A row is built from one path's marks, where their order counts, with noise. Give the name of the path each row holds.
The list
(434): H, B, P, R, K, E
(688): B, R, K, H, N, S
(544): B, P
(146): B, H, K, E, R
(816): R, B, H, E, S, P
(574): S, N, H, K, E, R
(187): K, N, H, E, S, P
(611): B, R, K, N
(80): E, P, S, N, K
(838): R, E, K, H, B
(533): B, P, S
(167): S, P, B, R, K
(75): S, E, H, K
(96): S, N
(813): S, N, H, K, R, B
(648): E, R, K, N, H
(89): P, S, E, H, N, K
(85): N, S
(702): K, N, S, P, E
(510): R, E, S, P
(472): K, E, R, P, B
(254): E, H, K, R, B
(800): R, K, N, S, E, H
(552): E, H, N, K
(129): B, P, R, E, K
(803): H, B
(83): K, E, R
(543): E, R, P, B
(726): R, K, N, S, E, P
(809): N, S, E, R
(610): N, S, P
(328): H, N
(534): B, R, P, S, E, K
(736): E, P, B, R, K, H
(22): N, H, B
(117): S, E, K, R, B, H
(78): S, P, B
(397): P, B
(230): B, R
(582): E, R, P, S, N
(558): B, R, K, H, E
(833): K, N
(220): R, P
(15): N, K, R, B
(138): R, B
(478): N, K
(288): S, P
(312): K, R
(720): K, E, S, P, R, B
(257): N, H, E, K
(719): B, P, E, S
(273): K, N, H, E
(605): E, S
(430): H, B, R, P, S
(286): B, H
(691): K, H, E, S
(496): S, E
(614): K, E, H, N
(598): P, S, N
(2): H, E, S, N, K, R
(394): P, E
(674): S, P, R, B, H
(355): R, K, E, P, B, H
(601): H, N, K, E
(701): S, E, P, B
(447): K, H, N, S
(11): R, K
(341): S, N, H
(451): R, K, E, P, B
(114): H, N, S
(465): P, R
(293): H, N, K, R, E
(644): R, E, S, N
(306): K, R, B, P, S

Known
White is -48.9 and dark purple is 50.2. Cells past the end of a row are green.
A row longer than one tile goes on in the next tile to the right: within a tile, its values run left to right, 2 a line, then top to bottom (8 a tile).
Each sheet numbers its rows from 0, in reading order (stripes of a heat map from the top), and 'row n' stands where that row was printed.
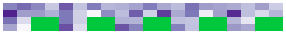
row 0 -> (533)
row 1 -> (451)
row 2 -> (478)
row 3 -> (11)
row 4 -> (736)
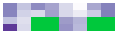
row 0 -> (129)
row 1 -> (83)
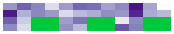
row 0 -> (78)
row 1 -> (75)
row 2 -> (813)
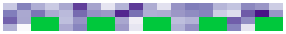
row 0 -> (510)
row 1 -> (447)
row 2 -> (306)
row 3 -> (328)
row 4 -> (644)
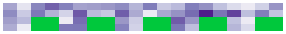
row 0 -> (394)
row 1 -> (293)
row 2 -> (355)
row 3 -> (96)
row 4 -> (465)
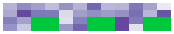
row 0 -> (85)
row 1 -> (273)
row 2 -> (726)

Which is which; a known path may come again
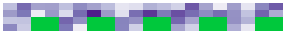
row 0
(11)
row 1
(644)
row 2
(809)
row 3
(610)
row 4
(394)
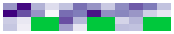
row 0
(430)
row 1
(598)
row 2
(803)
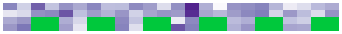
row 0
(614)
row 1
(397)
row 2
(720)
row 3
(813)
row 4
(328)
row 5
(312)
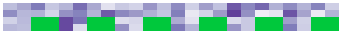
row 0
(286)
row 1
(726)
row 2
(230)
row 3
(472)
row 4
(434)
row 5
(355)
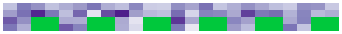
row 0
(96)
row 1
(478)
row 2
(220)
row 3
(701)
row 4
(85)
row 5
(117)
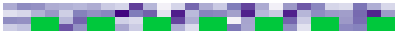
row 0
(691)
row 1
(574)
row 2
(674)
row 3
(288)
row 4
(688)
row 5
(78)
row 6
(341)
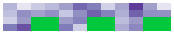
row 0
(648)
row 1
(89)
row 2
(447)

